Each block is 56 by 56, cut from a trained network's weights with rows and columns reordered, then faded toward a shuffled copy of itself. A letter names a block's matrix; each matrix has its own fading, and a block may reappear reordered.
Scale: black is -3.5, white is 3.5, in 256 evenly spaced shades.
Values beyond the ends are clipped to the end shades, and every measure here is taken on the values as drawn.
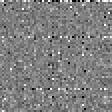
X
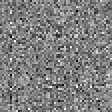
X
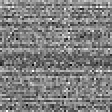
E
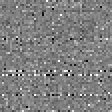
X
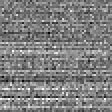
E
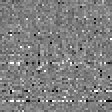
X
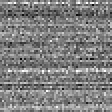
E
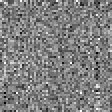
X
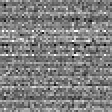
E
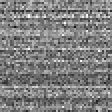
E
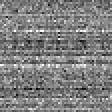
E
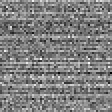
E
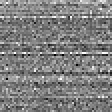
E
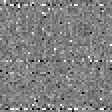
X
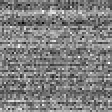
E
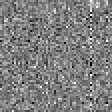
X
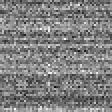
E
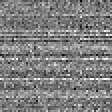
E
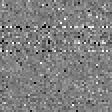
X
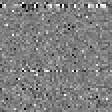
X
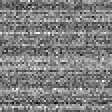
E
